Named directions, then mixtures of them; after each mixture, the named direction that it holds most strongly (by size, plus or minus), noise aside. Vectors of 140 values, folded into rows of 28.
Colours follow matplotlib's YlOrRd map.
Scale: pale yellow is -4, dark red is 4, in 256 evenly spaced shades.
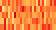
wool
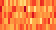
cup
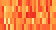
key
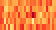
key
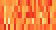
key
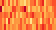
cup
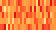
wool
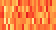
key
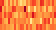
cup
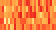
key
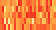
key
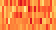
cup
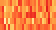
key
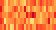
cup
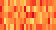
cup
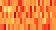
wool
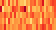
cup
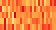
wool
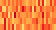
wool
